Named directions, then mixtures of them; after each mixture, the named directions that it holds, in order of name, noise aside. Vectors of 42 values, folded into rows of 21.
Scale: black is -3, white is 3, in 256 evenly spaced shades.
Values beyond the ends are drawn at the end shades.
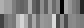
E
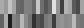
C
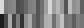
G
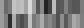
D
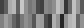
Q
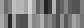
D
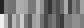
G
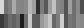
D, G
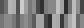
Q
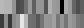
C, E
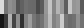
G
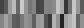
Q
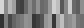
C, G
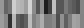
D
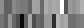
E, G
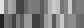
C, G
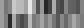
D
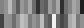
E, Q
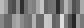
Q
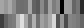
E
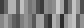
Q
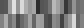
D, Q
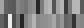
C, G
